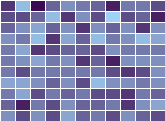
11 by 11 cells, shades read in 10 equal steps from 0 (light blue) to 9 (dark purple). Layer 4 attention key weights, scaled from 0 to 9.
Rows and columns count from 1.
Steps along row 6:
down down up down up down up down same same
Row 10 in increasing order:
2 3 3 4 4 5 5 5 6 7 8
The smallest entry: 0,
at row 2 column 8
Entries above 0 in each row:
11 10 11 11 11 11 11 11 11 11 11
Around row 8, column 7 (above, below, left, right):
4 6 6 3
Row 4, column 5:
2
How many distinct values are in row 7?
4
